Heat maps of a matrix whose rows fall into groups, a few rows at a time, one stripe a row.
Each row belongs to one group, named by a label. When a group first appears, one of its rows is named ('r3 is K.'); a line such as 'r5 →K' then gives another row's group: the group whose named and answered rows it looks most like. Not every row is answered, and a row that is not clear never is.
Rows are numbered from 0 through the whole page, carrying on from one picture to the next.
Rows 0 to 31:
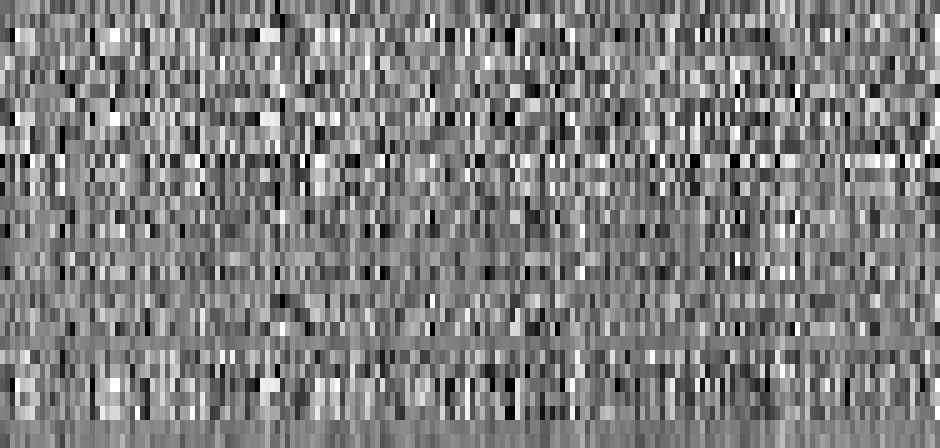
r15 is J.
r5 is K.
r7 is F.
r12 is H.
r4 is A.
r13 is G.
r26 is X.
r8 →H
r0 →X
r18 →F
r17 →X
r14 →X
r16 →X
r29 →H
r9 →K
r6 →J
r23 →J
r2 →H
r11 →G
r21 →F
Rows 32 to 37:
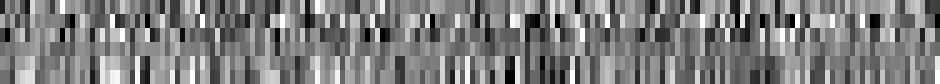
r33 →J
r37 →H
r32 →G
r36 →H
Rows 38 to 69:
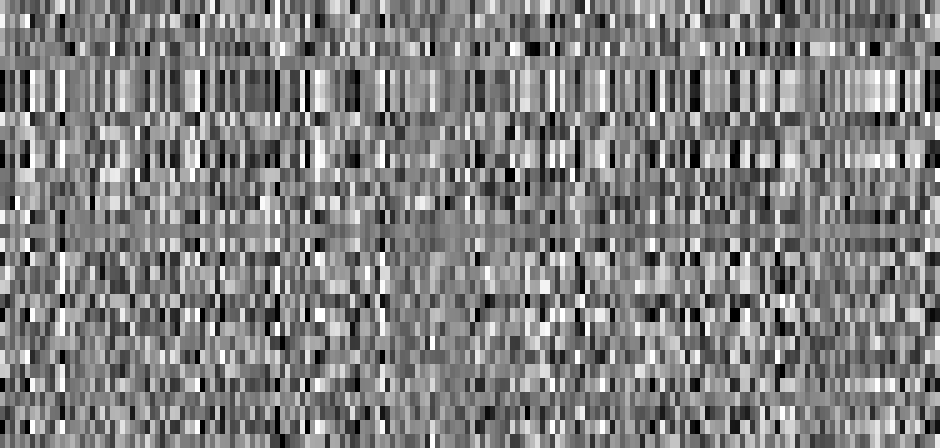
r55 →K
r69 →F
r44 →G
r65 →G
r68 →G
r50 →H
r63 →K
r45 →G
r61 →A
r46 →K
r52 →H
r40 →K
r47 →H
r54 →X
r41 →J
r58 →A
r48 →G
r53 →K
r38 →A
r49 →G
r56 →G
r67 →X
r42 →A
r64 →A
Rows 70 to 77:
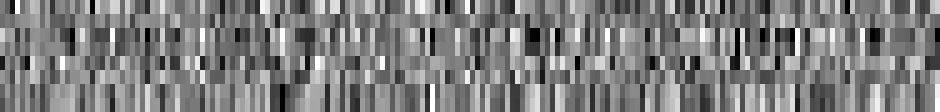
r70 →H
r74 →G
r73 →J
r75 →H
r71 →X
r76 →F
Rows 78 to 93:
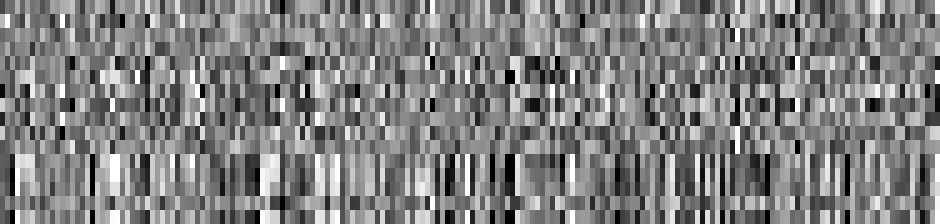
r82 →J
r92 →F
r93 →H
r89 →H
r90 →H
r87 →K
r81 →F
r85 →J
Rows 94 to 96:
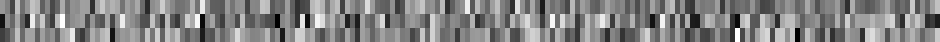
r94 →H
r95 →G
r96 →F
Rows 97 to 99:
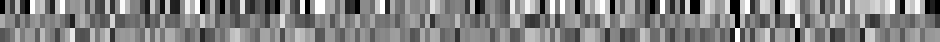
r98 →J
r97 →G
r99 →F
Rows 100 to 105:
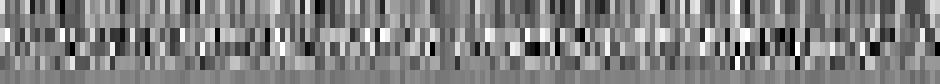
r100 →K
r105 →K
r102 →A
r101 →K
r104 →F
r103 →J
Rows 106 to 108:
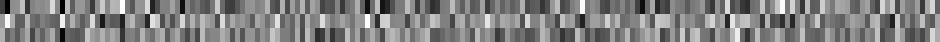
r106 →X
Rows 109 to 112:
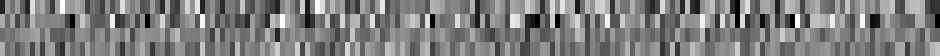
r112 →K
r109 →G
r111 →X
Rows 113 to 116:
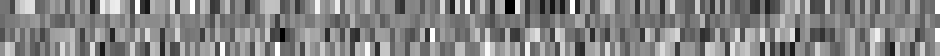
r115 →F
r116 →A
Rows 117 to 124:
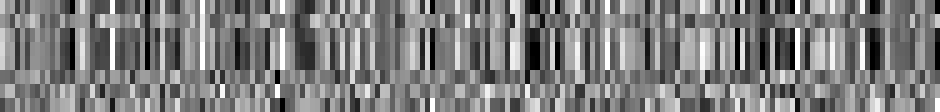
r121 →J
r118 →H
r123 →A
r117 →J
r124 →F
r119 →J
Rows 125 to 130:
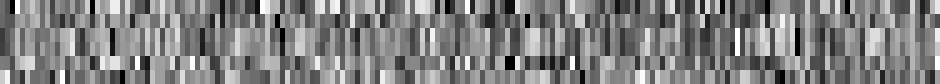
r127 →F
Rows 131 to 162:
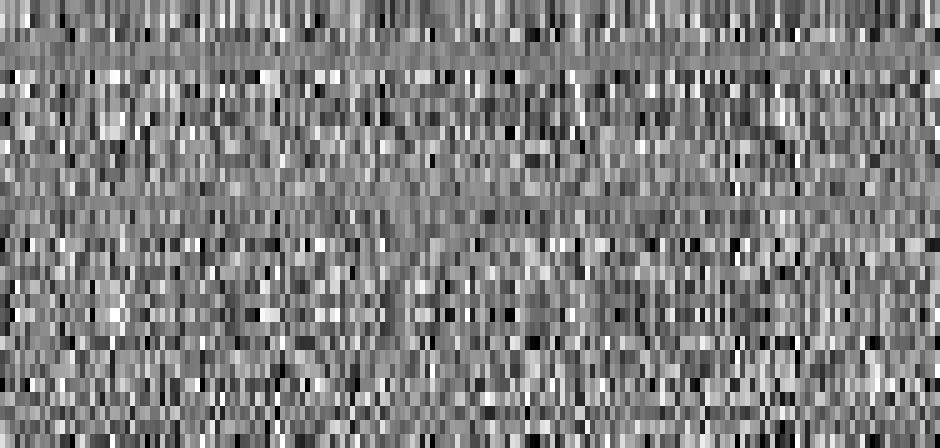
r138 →X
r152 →X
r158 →G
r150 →A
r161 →A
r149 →F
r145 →K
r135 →K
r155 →J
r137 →K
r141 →A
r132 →K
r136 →H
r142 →J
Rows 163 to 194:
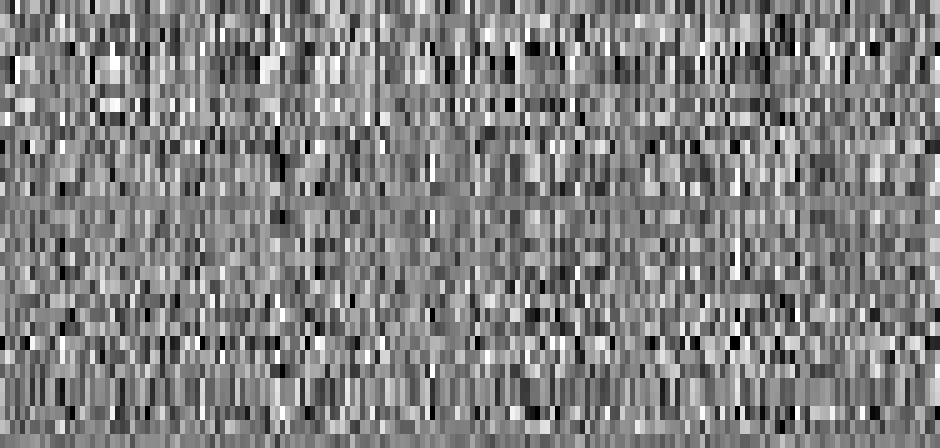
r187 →G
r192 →J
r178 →F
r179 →F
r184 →A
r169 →A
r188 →A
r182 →K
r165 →A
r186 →K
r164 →A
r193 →A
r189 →F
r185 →J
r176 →K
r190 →K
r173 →G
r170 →H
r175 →F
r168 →H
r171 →A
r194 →X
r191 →K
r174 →F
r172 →X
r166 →J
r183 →H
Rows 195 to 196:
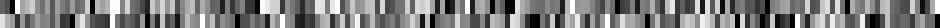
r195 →H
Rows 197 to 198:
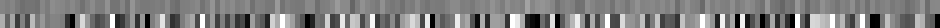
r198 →J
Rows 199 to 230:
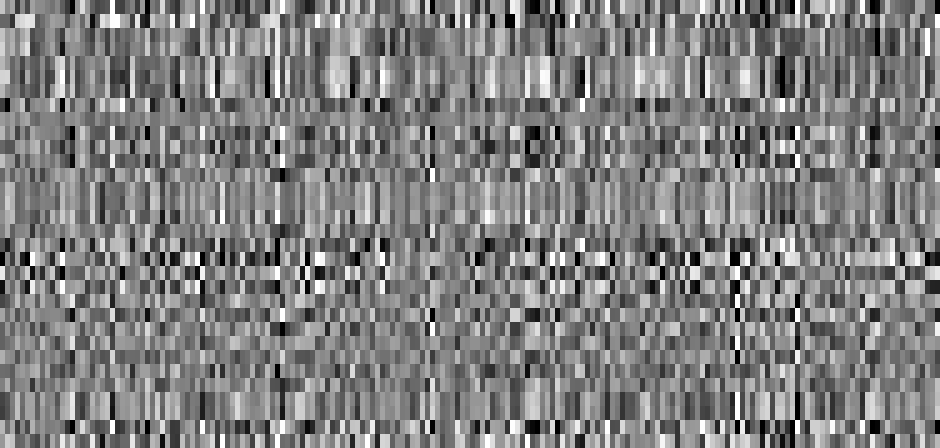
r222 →F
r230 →A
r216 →X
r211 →F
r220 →F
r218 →K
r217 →G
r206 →X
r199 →J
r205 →A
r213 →A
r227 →F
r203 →A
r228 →F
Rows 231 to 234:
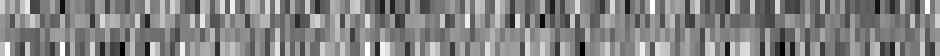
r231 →K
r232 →H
